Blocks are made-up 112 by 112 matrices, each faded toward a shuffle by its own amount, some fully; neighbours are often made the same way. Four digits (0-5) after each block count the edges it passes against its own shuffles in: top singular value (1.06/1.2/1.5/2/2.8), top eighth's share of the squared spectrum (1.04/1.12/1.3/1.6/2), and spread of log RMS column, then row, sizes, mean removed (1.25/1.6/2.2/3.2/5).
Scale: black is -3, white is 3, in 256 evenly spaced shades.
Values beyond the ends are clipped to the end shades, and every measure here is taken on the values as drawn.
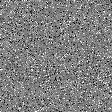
2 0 0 0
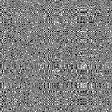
5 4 3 3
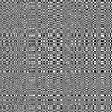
5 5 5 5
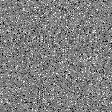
3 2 0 1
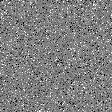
2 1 0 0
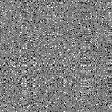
4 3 2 2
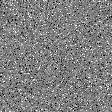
1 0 0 0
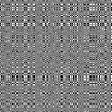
5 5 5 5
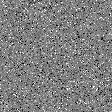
3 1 0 0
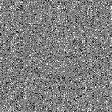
4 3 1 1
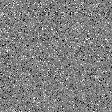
3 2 0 1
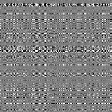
5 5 3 5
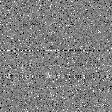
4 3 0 2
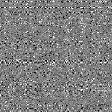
4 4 2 3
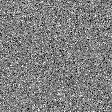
0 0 0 0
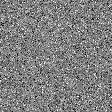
0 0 0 0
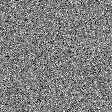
0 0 0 0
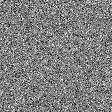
0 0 0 0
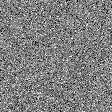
0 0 0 0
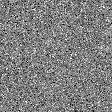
0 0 0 0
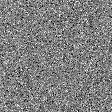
0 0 0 0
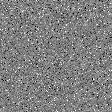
0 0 0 1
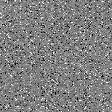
4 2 1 1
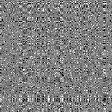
5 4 3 3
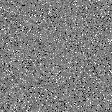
2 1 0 0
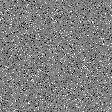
2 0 0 0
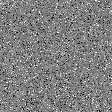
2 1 0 0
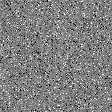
2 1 0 0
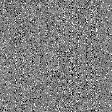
1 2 3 0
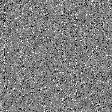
1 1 2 0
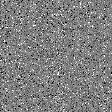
0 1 2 0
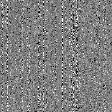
2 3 4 0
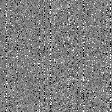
2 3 3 0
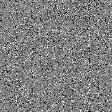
1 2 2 0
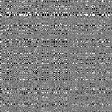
5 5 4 4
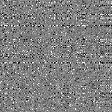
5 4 2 3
